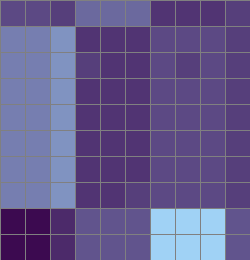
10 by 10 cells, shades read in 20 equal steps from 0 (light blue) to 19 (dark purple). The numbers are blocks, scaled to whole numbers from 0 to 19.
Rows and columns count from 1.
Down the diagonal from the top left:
13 8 6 15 15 15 13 13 0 12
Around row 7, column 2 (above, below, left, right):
8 8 8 6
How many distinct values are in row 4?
5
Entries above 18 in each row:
0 0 0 0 0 0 0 0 2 2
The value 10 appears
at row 1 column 4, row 1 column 5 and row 1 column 6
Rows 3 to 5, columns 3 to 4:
6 14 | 6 15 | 6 15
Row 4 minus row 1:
-5 -5 -8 5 5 5 -2 -2 -2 0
